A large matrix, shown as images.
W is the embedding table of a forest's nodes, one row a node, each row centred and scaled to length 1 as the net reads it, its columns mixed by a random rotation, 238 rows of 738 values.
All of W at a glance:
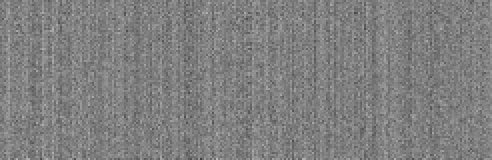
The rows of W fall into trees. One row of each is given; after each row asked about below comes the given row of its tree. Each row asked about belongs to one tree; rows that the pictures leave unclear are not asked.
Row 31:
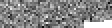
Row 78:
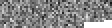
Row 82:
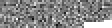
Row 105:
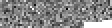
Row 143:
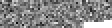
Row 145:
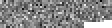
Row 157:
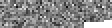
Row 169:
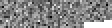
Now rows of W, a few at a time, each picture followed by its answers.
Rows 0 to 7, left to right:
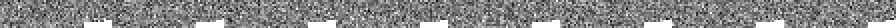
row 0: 78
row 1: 143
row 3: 145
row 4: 82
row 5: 105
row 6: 105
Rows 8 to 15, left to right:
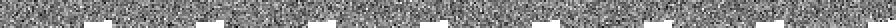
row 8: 78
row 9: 82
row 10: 31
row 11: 145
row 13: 31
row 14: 145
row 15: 78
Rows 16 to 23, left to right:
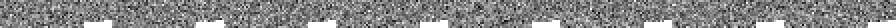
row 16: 169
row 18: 31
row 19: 31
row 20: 31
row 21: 145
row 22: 31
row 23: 145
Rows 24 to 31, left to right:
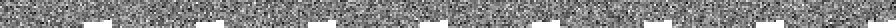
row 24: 105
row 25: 82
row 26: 169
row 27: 143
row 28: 143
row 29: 169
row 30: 169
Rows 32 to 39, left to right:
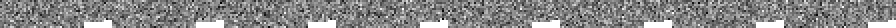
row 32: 78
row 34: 78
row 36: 105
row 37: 143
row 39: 78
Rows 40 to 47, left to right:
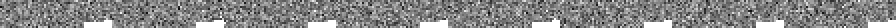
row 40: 169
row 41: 105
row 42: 105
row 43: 105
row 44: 169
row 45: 78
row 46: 78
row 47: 78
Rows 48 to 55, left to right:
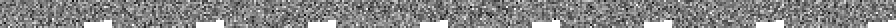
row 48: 82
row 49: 169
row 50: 169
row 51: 145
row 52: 78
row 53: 31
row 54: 105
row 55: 82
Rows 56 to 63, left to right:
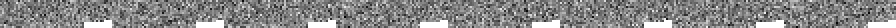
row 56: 78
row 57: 31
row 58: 78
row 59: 31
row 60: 82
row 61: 78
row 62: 82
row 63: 31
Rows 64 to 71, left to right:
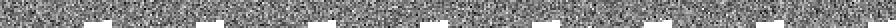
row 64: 105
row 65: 169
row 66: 143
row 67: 169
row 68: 31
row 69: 105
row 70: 145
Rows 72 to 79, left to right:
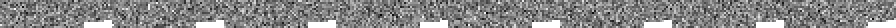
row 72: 31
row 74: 169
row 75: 78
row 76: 145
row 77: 105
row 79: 105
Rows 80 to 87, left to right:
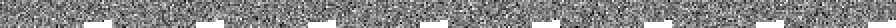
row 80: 82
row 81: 31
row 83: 169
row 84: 78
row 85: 78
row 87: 78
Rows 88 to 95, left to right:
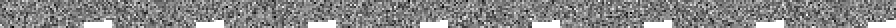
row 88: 31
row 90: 169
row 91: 31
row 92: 78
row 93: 169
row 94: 105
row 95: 105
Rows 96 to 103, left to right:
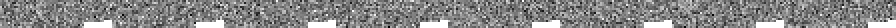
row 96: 105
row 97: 31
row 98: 105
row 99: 169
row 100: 145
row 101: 105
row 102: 31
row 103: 78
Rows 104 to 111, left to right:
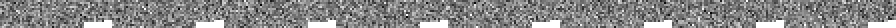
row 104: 169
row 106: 78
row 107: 169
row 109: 145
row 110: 145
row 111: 145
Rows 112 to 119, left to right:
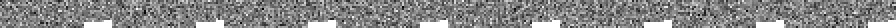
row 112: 105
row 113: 78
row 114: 143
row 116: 31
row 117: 82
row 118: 78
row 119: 31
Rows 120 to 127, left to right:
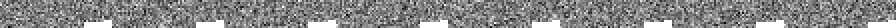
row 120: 145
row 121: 78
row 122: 169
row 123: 31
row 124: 31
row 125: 169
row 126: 169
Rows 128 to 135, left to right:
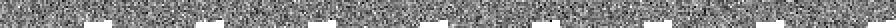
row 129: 105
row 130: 78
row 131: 105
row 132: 169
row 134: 78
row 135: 105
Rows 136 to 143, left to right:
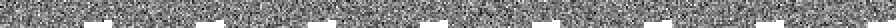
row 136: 169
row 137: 105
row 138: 31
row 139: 105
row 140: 78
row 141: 105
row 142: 31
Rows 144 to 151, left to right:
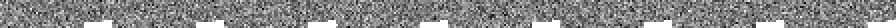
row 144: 145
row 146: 143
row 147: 31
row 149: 143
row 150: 169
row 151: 105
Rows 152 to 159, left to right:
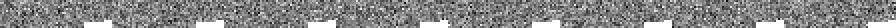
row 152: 78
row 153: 31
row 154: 105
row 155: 78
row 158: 78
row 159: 31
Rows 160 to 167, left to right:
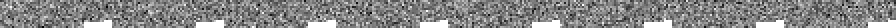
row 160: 31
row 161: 105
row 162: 105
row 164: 31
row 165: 31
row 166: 169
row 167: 78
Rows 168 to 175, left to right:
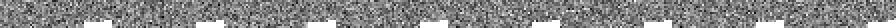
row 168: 31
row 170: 31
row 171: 31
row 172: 145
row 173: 78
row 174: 145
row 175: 143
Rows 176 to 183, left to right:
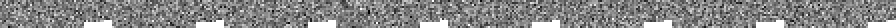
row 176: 145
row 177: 143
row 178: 169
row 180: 169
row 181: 82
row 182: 169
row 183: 105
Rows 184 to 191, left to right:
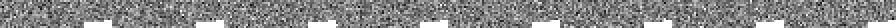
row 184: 169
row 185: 169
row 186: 31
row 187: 31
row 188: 105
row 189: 78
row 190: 105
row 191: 143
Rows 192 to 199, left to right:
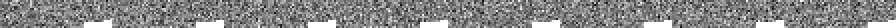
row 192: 143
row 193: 82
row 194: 82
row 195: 82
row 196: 105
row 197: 143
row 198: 145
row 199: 143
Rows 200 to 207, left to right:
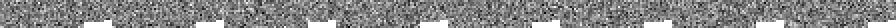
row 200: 143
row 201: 143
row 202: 78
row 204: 82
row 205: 169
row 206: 31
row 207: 157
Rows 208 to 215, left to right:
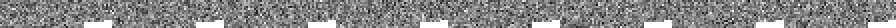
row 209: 105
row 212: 169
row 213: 78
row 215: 157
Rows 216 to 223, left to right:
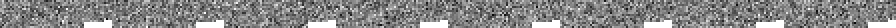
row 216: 78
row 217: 82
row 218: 31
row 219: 169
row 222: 82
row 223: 78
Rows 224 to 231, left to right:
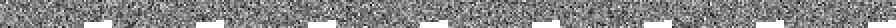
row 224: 145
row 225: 157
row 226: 105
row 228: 169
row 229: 169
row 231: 169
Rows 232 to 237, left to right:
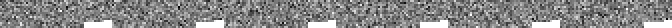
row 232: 105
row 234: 157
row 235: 169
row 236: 105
